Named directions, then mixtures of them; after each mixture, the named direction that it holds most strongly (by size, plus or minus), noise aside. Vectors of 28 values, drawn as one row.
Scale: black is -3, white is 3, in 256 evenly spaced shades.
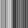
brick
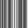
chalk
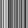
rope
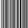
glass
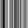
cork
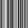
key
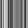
rope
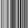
key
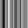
cork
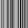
key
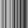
brick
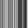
chalk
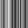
cork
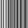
rope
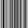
cork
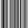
cork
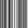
chalk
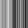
brick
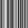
key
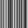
rope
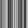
chalk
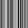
key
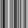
cork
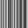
rope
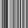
rope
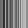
brick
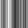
brick
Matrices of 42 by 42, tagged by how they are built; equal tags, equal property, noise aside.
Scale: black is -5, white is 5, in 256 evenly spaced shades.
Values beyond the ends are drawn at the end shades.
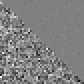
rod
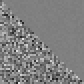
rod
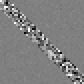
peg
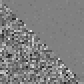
rod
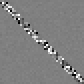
peg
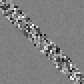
peg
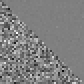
rod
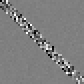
peg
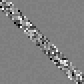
peg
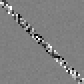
peg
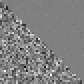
rod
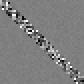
peg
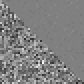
rod
